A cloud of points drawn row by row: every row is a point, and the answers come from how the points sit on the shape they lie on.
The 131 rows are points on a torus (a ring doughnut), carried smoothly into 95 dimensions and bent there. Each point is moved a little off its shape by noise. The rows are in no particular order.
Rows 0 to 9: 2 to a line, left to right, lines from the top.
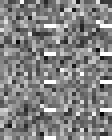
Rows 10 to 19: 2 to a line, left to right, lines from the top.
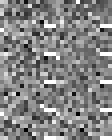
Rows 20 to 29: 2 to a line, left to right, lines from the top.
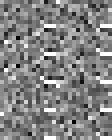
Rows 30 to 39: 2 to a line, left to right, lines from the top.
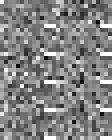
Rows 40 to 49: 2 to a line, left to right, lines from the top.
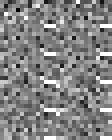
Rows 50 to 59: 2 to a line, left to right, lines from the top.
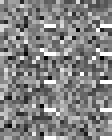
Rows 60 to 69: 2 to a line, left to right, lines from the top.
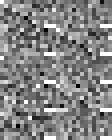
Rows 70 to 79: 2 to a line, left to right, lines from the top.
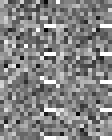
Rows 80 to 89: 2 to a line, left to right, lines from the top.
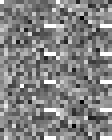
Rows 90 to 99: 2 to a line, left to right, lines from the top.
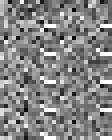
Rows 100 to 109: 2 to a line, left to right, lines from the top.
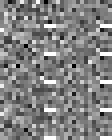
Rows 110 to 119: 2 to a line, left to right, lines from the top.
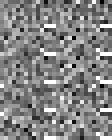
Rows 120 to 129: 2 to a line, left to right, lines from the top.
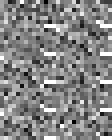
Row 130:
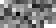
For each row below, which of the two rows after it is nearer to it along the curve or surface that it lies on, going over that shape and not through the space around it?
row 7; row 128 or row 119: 119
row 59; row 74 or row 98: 98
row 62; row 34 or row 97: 34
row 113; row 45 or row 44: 44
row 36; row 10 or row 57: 10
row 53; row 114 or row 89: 114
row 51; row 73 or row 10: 10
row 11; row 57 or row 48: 48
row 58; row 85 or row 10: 10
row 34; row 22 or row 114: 22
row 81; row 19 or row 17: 19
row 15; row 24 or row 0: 24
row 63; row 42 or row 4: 42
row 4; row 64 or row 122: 122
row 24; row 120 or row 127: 127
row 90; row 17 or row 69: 69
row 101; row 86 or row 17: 17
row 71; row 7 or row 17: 17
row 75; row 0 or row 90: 90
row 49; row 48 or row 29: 29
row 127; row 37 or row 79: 37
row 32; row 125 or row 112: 112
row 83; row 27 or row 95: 27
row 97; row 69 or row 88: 69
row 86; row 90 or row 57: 90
